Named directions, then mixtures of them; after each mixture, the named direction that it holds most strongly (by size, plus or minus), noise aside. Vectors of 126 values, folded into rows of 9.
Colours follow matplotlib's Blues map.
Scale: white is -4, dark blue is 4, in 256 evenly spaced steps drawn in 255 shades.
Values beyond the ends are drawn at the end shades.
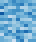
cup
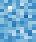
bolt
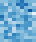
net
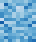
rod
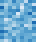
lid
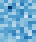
bolt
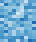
rod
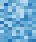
rod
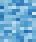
cup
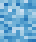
rod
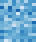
lid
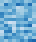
rod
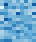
lid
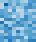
rod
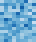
lid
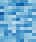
cup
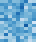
lid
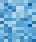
rod
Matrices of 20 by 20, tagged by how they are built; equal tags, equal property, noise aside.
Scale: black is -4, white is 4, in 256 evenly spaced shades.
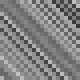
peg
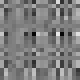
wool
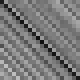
peg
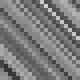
peg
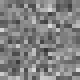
wool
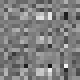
wool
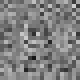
wool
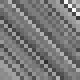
peg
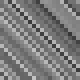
peg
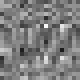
wool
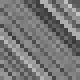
peg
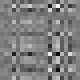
wool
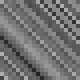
peg
